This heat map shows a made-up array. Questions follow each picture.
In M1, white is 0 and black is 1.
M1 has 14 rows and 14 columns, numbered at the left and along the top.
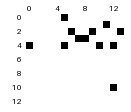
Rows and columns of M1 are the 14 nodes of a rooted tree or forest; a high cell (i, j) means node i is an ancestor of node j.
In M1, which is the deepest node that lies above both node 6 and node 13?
2
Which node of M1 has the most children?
2
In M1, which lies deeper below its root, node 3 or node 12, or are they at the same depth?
node 12
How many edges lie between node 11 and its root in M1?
1
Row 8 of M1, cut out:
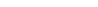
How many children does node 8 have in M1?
0
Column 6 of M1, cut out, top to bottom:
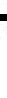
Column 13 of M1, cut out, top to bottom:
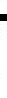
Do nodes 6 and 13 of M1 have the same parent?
yes
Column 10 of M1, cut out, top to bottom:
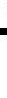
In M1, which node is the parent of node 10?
4
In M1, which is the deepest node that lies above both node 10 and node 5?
4
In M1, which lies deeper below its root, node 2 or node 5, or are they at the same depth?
node 5
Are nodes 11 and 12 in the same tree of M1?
no
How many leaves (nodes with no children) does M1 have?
8
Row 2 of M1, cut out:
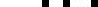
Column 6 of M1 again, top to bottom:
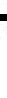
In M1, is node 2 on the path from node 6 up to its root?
yes
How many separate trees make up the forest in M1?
4
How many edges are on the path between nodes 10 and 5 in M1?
3
